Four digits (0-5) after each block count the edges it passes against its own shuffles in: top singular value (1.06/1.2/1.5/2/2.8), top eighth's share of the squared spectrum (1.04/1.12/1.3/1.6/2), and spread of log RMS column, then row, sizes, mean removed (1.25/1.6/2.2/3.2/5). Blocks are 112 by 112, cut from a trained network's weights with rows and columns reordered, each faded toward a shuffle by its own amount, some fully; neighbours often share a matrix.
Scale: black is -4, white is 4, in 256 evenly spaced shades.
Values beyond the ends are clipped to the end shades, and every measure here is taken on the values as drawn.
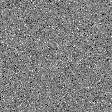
0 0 0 0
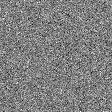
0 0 0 0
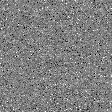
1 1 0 0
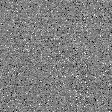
2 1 1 0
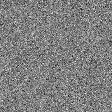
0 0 0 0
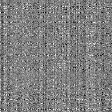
4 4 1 4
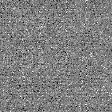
2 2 2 0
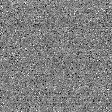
2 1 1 0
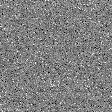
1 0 0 0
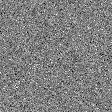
0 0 0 0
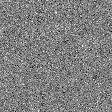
0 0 0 0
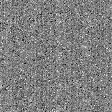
2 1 0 1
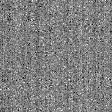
3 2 0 2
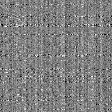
4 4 1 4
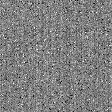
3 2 0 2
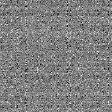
3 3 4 0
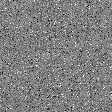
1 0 0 0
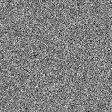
2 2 0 1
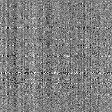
4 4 1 4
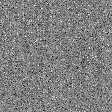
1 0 0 0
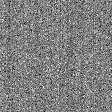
2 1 0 1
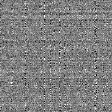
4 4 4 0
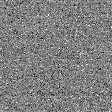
1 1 0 0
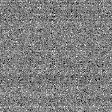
3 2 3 0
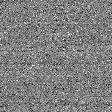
2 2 1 0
